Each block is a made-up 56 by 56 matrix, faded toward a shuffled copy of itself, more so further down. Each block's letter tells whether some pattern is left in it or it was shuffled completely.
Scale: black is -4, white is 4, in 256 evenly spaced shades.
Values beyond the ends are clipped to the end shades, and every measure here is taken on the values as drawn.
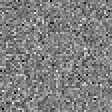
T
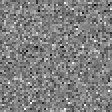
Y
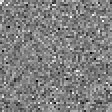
T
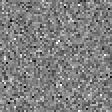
Y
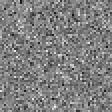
Y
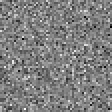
T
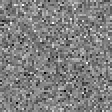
Y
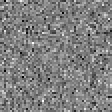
T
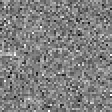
Y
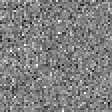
T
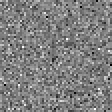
Y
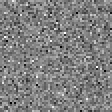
T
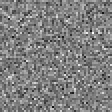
Y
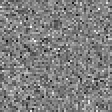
Y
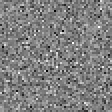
Y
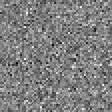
T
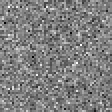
T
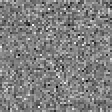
T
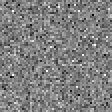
Y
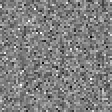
Y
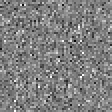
T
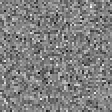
T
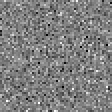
T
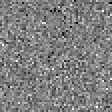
T
